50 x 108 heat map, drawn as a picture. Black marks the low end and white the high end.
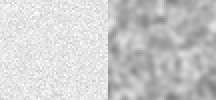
It is made of 1 by 2 panels. Panel 1,1: very high, fine-grained, faint in contrast. Panel 1,2: high, blotchy.
